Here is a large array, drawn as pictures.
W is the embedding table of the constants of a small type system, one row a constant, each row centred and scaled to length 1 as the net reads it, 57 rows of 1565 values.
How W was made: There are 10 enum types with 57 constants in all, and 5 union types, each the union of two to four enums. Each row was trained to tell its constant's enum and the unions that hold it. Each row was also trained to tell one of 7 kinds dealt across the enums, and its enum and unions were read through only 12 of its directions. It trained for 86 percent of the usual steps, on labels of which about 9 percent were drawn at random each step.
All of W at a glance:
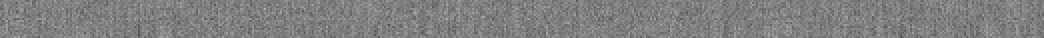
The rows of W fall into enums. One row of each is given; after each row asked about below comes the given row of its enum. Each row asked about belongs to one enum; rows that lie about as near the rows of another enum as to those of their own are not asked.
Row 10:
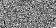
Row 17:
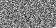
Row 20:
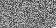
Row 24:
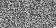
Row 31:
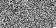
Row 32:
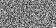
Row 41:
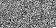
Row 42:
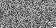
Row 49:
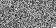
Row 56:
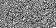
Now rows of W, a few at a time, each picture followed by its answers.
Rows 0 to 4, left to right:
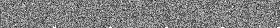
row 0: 20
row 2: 24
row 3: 10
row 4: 24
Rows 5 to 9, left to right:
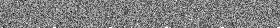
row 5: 49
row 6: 32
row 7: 42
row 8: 10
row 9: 24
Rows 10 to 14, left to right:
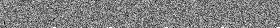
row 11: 24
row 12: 10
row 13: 17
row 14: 17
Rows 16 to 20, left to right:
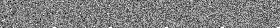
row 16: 42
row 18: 17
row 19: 17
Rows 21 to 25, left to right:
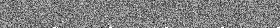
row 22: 49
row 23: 24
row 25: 32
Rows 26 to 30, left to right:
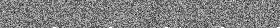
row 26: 10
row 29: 10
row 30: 17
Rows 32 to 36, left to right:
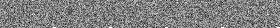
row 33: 42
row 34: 31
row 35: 24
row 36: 42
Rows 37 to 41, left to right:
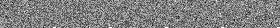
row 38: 32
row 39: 49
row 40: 49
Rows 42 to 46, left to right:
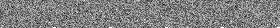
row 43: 32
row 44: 31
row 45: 17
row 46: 49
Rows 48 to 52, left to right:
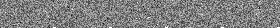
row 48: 32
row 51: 49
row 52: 10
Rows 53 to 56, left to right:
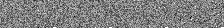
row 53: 31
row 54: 31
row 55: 41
